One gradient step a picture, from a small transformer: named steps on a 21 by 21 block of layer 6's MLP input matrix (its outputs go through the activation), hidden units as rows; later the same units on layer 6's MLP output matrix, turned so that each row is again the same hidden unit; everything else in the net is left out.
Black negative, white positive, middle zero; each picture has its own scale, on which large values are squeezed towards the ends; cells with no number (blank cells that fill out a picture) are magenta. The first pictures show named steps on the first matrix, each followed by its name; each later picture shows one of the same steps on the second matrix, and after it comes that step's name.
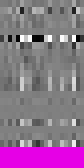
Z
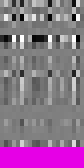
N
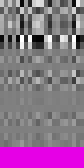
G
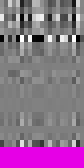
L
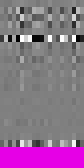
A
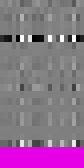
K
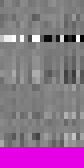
K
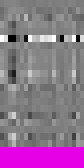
Z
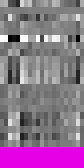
N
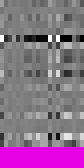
L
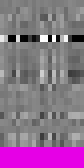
Z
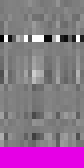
K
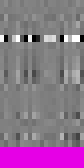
K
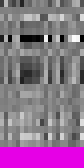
N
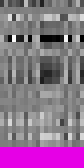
N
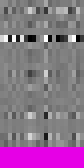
G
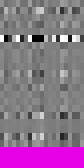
G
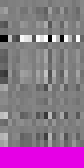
A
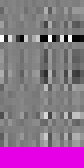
A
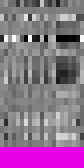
N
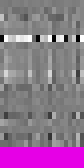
Z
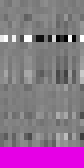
K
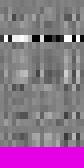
Z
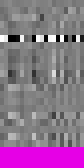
Z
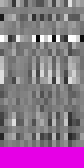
N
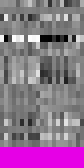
N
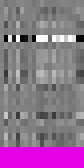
A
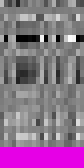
N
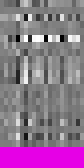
N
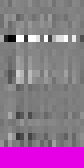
K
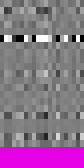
G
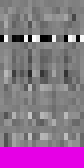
Z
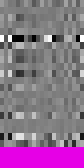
L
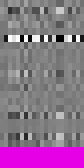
G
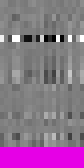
K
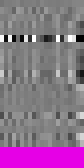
Z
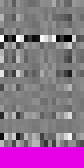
L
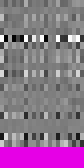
L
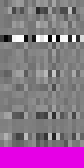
G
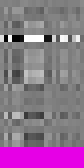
A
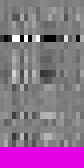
Z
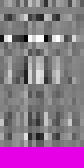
N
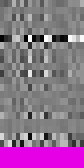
L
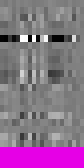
Z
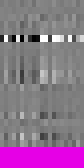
K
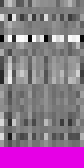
N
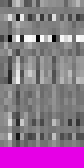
N
